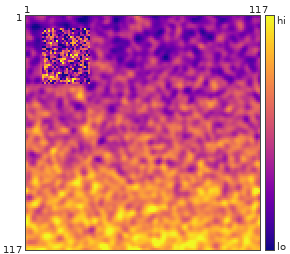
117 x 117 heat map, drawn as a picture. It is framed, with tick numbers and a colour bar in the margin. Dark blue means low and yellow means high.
Stripes: none. Odd rows or columns: none. Odd patch: rougher, in the top left. Roughest part: top left. Slope: up to the bottom. Grain: blotchy.
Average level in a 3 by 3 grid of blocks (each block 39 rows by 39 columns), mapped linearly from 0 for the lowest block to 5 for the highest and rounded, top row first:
0 0 0 | 2 2 2 | 5 5 5
